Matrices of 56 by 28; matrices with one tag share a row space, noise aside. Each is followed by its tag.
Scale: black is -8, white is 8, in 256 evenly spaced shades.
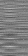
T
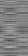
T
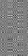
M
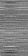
T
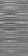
T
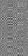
M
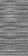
T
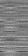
T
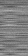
T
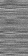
T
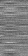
T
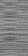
T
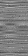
T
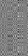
M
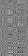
M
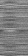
T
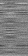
T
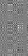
M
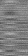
T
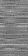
T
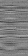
T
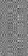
M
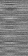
T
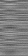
T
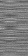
T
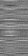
T
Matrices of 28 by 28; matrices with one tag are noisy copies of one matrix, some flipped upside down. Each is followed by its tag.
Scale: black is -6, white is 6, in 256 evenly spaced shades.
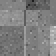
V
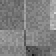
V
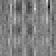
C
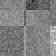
V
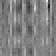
C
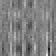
C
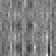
C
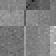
V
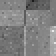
V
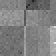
V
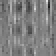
C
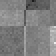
V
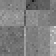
V
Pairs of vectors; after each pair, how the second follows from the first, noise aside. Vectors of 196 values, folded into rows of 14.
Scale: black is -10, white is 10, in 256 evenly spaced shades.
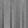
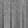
copied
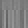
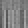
scaled up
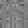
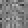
scaled up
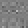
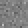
shuffled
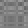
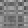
scaled up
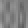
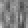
scaled up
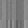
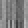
scaled up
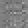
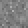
shuffled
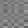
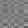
copied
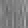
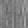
copied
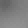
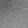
copied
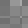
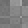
copied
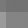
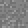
shuffled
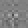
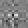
scaled up
